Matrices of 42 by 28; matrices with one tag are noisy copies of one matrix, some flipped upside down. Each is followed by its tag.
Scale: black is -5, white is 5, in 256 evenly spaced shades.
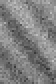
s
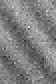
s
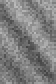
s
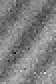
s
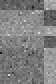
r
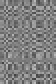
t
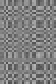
t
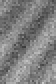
s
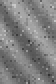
s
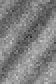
s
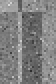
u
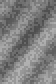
s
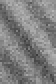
s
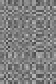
t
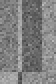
u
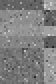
r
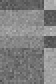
r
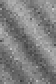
s
